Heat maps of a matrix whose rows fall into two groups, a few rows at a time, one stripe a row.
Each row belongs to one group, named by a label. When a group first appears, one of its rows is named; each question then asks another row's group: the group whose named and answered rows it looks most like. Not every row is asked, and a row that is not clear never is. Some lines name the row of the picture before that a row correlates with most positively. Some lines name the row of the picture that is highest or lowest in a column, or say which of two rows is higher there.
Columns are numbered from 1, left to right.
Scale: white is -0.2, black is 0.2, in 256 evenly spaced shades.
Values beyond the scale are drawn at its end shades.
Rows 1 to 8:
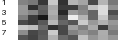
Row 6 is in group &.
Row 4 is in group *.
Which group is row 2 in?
*
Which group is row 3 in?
*
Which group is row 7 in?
*
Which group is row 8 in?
*
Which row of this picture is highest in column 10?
3
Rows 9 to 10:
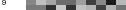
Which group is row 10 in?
*
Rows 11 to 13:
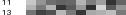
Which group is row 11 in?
&
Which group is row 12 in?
&
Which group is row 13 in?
*
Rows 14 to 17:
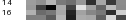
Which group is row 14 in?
&
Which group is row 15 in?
*
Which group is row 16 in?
&
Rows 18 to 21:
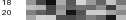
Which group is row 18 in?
*
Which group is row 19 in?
&
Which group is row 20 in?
*
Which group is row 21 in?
&
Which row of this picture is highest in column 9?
21
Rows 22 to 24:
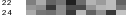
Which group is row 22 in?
*
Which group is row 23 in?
*
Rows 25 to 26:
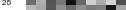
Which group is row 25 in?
*
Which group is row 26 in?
&
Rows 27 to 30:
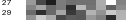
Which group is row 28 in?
&
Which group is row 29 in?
*
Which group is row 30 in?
&
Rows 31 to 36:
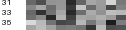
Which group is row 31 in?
*
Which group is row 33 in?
*
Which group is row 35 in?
&
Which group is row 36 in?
&
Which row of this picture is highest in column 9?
35
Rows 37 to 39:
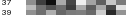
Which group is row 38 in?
&
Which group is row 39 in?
&
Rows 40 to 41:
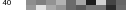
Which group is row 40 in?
&
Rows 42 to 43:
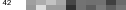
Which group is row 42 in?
&
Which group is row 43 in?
&
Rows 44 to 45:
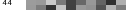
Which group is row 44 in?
&
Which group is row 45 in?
*
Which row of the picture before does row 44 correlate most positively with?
42
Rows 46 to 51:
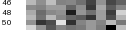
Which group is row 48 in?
&
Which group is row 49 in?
&
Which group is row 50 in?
*
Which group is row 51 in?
&
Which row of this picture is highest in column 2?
50
